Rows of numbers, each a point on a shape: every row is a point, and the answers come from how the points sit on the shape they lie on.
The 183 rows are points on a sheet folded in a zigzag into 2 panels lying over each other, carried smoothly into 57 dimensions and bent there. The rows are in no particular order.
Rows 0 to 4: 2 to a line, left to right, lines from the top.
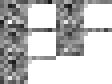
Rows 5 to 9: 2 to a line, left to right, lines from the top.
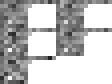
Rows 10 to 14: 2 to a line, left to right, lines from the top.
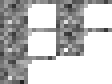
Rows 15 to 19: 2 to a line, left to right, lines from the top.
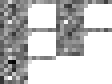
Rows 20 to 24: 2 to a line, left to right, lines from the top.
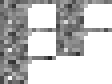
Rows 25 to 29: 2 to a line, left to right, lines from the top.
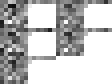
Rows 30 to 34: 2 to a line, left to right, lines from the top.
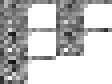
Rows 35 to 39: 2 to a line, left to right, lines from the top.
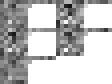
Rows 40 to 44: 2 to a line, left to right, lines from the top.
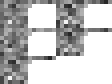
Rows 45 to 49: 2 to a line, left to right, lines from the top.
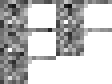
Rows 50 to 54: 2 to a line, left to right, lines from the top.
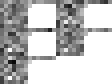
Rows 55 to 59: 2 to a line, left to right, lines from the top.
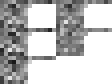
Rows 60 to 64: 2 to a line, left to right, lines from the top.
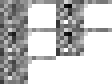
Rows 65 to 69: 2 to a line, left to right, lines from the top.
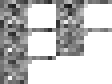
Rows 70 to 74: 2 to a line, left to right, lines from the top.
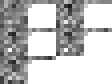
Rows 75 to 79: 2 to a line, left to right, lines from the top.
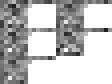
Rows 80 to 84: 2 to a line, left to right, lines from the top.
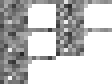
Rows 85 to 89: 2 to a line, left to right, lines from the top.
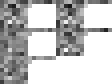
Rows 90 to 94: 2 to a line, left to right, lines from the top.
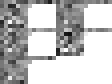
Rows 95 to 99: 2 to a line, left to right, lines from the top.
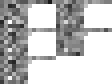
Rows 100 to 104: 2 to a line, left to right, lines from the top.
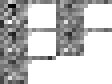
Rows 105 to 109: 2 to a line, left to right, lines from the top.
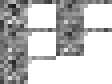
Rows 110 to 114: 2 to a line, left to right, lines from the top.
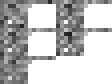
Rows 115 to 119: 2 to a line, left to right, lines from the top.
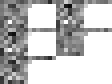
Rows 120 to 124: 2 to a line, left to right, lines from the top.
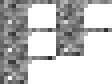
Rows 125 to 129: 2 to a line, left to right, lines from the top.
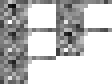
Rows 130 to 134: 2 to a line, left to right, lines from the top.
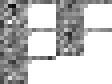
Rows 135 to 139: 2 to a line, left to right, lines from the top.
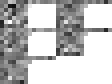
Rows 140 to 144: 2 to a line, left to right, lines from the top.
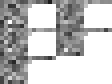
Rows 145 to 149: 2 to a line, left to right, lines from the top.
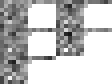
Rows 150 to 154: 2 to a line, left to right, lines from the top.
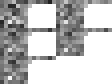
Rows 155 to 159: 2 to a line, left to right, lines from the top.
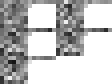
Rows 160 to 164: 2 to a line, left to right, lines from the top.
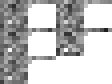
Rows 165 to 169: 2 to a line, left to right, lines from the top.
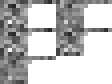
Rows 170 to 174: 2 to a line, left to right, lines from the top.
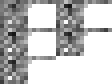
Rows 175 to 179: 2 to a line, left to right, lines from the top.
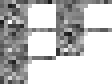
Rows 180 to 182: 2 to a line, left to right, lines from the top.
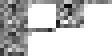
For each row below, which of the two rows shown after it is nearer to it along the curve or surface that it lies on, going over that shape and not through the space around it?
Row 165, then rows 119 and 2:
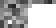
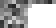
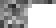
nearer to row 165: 119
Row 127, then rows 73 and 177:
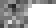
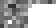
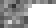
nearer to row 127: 177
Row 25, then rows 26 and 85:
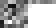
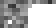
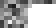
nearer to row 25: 85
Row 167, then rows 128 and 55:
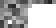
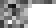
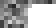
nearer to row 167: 128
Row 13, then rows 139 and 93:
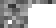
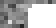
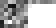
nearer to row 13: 139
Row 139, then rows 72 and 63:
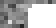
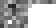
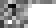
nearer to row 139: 72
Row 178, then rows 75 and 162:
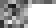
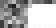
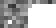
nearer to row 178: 75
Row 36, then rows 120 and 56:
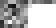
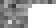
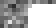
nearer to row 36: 56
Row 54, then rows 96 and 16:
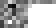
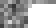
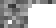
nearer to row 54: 16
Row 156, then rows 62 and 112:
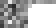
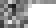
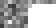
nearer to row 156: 112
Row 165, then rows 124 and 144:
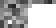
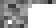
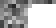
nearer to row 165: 124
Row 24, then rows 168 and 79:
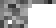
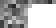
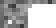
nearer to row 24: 79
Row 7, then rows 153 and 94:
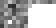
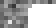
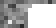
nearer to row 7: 153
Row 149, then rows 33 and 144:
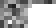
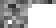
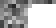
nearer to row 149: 33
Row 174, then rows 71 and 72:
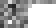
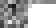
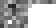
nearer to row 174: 72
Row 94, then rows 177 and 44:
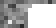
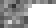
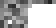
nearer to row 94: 44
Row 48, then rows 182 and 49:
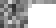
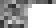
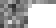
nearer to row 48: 49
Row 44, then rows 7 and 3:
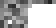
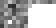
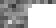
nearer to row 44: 7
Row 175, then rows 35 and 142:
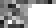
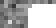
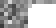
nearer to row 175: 35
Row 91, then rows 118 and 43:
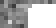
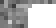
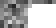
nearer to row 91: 118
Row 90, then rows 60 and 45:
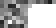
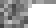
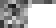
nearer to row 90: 45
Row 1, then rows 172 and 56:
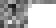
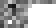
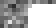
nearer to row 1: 56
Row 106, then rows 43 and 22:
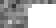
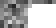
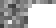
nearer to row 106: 43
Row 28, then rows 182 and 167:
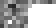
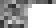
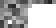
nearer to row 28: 167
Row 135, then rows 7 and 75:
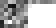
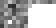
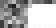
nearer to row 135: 75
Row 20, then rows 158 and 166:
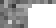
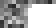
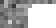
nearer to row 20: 166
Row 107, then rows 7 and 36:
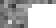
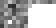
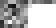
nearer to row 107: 7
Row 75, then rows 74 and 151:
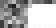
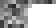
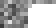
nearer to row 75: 74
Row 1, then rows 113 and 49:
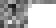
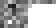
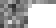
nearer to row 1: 49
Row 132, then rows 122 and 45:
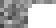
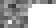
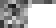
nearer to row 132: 122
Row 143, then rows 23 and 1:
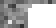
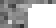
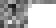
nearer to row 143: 23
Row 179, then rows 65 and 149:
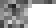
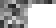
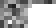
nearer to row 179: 65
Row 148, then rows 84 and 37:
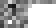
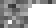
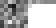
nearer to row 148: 84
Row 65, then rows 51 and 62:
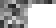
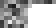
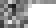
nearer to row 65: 51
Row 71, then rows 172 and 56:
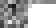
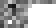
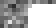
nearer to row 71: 56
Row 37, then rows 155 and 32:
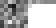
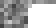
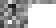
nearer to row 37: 155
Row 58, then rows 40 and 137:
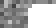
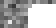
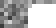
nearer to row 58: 40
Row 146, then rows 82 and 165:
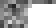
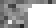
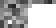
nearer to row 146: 165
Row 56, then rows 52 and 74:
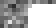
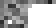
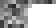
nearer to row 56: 74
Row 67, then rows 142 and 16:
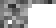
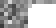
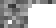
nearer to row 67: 16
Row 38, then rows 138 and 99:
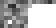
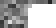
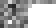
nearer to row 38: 99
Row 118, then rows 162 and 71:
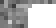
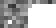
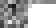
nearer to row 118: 162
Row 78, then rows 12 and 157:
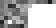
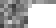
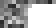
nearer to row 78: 157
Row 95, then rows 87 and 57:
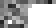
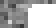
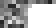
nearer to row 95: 57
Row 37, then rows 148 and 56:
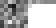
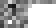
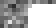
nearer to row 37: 56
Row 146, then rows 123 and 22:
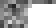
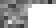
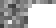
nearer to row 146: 123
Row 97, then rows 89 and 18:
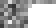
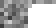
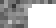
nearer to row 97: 89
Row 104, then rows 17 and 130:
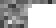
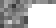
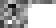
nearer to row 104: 17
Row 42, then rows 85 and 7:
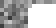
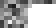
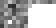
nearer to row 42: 7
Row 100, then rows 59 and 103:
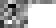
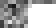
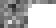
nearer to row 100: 59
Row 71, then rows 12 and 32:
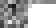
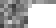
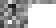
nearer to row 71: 12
